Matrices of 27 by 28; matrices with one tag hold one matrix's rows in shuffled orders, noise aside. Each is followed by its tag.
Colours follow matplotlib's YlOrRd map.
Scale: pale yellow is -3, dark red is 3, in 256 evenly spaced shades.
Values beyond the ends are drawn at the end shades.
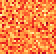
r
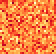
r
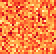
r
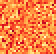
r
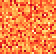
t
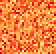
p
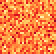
p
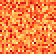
t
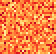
p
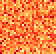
p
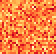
t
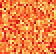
p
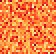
t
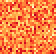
t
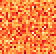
t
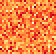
t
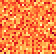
p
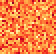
r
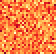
p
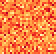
p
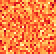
p
